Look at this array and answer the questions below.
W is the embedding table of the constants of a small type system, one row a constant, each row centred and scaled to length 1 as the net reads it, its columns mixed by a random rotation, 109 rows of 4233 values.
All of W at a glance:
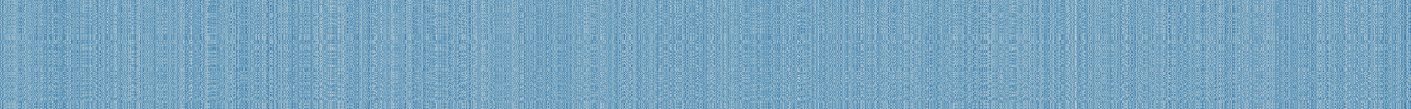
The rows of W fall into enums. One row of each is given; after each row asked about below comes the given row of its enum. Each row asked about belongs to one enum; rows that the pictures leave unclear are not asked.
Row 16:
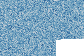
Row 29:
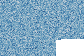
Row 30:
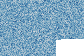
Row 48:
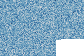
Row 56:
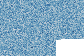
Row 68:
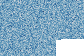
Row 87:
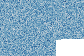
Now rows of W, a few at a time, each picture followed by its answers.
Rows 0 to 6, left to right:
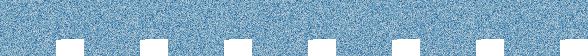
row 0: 30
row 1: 48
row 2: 68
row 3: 30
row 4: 87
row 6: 48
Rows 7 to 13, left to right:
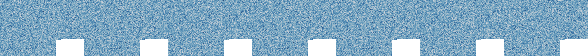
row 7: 68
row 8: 29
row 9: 48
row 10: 29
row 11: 29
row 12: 48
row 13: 16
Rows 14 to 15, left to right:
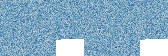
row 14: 30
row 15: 56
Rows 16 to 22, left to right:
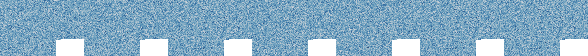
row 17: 30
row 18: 29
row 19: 48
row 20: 56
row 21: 29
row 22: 29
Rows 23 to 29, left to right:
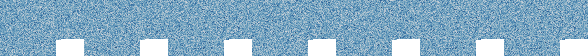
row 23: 48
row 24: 56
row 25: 29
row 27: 16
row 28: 29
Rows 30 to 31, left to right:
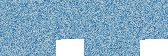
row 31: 29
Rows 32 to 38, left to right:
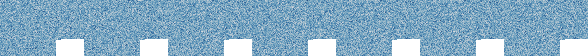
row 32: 29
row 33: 16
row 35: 48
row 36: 30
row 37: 30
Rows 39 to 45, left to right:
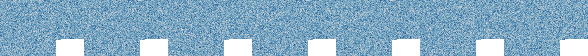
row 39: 30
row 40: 16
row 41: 56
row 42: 16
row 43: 16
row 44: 48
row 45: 29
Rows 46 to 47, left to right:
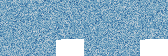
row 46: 30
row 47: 48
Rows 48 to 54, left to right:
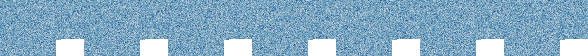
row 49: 48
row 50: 68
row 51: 16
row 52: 16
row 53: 48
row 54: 30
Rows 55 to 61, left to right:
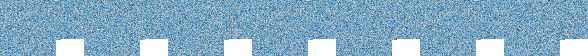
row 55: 16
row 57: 48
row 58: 16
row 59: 29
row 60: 16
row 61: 30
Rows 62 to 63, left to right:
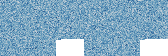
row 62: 29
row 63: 16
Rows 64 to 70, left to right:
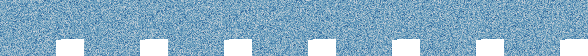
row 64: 30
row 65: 48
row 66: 48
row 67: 16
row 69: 68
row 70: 68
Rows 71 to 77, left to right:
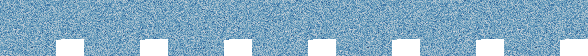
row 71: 56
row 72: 30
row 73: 29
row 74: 30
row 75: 56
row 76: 30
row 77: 56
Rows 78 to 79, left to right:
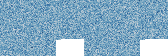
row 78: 56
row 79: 48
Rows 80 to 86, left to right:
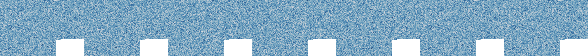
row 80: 16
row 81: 56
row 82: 30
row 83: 48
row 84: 29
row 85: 16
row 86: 16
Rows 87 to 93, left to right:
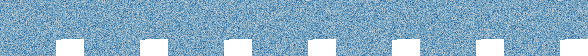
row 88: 68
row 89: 29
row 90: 16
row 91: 30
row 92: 48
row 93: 16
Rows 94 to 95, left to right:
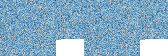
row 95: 48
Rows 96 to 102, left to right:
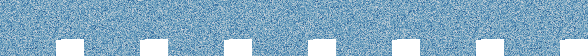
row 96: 29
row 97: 16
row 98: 56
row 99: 87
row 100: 48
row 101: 29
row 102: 29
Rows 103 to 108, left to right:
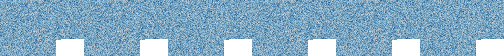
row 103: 30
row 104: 30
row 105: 68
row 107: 30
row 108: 68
